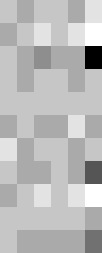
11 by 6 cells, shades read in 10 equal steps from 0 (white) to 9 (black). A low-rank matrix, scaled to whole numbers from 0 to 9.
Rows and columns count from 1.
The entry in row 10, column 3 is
2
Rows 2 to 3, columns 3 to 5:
1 2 1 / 4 3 3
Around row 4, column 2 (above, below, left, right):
3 2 2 2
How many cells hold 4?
1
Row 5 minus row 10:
0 0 0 0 0 -1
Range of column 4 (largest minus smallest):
1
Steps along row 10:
same same same same up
